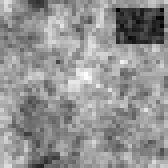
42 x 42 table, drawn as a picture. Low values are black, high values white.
The centre is the ninth with the highest average. The field is mottled with small blotches. An odd patch, lower than its surroundings, sits in the top right. Values change most from cell to cell in the top right. The halves do not mirror each other. No overall slope runs across the table. On average the colour sits 60% of the way up the scale.
